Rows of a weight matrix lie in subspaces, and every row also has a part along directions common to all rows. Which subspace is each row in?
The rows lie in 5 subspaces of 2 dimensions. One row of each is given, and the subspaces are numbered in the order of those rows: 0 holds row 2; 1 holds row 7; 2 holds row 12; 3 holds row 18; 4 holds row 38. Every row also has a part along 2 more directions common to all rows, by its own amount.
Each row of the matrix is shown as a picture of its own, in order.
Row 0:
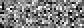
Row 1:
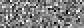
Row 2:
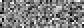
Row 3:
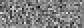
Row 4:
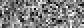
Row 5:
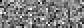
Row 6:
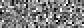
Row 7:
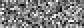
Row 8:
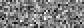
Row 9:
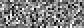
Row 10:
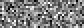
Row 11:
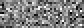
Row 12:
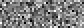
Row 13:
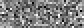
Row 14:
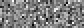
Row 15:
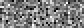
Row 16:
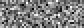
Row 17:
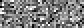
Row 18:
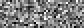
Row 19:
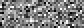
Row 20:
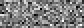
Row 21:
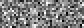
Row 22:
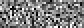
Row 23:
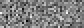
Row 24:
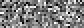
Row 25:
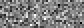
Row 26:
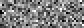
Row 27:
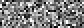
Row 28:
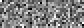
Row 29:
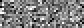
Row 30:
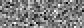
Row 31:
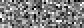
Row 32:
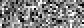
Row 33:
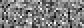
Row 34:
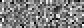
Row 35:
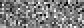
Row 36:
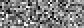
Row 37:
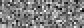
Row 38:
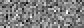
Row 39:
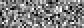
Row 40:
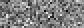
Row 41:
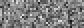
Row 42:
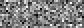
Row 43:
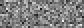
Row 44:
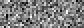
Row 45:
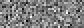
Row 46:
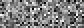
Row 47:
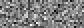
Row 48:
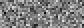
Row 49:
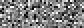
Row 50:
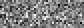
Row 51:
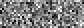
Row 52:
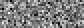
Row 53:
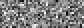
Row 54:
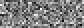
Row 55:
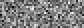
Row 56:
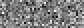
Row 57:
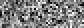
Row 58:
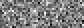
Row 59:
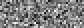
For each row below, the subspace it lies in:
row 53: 1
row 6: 0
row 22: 4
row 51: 2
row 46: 2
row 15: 0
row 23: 4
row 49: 3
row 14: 0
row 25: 3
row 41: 0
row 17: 0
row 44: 4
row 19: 2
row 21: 1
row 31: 3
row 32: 0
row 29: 0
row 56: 2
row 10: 1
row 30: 3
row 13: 2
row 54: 2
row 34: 0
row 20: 2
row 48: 1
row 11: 2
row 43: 2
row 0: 2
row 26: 1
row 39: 1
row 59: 3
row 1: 4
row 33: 0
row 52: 1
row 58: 1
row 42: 2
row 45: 4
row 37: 3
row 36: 4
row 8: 3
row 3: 4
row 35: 3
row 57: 0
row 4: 0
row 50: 3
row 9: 4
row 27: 2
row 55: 1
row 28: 0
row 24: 4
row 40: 4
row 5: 0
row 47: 3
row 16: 1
